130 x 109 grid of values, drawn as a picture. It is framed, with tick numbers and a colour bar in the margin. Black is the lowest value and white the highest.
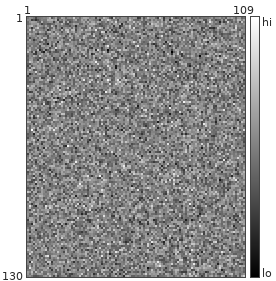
Average level on the scale: 50%. Mirror symmetry: none. Grain: fine. Slope: none. Stripes: none. Histogram: bell-shaped.
